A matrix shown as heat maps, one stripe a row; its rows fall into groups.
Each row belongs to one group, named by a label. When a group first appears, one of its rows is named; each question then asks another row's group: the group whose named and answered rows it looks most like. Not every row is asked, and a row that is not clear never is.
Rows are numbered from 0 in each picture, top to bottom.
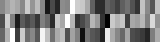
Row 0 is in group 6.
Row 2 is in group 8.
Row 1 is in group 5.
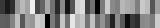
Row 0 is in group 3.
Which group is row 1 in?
6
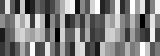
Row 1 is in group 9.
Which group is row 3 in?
3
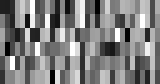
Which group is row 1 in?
3
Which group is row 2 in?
5
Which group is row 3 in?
6
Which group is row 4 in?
8
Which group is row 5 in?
8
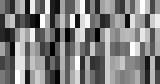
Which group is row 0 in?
3
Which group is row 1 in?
5
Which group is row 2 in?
3
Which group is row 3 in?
3
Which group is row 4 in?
9
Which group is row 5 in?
9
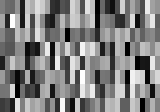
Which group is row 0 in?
6
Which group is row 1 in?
6
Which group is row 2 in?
9
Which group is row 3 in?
5
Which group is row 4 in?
8
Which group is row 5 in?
5
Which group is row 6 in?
5
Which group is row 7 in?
9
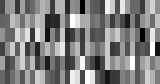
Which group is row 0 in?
8
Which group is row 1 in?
6
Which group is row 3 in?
8
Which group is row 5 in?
6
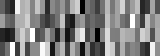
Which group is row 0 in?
9
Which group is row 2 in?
3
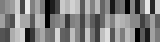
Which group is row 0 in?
6
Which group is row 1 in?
9
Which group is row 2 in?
8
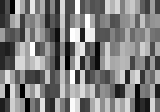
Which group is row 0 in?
9
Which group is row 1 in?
6
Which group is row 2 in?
6
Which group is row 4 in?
9
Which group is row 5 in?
5
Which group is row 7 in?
8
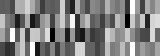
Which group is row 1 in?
5
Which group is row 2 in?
8
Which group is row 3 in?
3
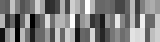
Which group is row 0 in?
6
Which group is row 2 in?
5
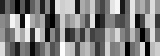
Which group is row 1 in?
6
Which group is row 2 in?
9
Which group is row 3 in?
5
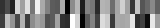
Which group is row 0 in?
9
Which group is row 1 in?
8
